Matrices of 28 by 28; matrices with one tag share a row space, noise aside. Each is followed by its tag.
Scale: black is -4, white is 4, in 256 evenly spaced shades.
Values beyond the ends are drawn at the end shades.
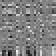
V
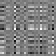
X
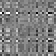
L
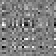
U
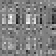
V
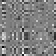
U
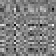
X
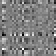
U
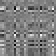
X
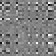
L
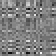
V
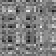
V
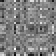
X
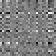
L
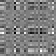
X
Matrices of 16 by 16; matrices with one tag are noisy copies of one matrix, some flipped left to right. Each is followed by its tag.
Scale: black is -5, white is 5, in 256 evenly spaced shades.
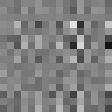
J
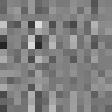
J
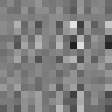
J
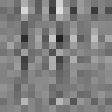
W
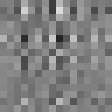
W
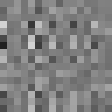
J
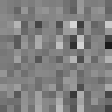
J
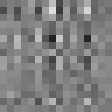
W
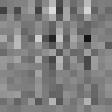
W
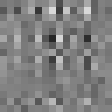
W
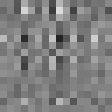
W
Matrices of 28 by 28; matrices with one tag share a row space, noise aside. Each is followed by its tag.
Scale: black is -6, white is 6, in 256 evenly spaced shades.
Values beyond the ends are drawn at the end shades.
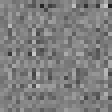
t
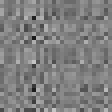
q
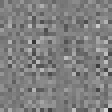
t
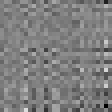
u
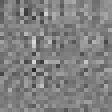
q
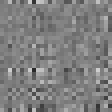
t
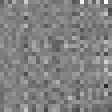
u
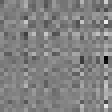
u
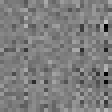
u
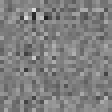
q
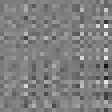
u
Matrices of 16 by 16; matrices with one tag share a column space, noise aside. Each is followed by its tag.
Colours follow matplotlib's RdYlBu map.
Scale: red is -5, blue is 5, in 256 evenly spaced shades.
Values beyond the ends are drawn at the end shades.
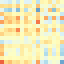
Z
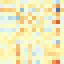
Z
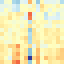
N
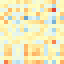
Z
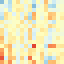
N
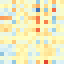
Z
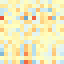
Z
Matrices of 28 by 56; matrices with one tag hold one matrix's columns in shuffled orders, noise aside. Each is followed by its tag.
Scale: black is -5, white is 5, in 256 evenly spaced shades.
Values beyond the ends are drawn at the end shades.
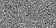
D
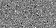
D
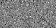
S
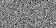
S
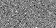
D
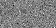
D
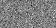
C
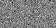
S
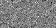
S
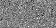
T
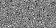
T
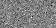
C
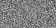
C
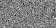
T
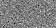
D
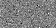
D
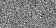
C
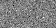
C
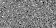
S
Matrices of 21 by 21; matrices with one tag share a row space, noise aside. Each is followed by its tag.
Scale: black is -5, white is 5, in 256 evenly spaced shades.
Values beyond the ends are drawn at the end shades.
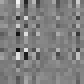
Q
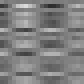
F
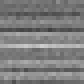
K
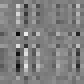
Q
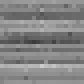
K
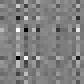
Q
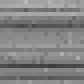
K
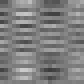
F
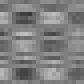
F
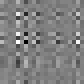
Q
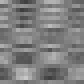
F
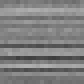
K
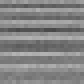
K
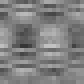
F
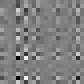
Q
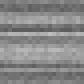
K
